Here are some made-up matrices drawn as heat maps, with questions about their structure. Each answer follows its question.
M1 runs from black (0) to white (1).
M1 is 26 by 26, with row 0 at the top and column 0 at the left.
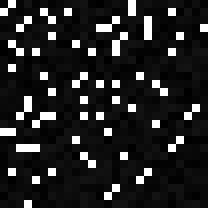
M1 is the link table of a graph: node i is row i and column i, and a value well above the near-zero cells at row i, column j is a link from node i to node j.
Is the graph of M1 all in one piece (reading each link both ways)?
no
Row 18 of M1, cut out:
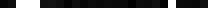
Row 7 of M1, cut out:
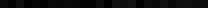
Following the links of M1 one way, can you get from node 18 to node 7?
no
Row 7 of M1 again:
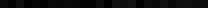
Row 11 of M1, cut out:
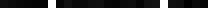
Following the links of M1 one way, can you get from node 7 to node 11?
no
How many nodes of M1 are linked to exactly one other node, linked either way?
5
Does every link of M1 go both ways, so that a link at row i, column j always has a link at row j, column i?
yes
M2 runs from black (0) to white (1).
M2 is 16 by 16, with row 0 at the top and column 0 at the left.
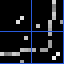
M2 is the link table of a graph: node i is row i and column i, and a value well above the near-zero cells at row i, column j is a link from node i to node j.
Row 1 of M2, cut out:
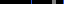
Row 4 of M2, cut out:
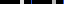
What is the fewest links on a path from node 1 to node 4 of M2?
2
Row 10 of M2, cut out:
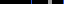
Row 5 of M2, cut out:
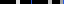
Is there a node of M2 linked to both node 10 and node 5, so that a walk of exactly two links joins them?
yes
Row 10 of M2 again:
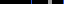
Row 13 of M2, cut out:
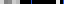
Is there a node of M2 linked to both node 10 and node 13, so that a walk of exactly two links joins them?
no
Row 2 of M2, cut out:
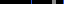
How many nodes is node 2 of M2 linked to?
1
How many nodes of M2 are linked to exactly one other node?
11
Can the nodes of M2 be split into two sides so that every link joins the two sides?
yes
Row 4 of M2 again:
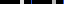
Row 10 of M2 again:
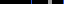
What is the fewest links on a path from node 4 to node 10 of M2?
3
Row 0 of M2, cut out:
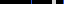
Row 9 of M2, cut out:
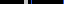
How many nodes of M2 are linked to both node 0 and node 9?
0
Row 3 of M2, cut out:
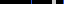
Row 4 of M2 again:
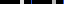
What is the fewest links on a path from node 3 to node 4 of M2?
2
